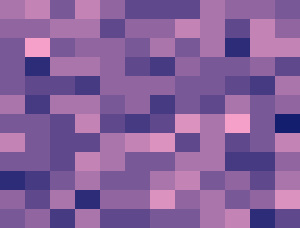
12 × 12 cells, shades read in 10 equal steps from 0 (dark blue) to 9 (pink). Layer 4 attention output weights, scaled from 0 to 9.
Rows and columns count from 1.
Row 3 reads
4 9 4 5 5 4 6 4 6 1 7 7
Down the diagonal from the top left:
6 5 4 6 5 5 3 3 6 5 5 3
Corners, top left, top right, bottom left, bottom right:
6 4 4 3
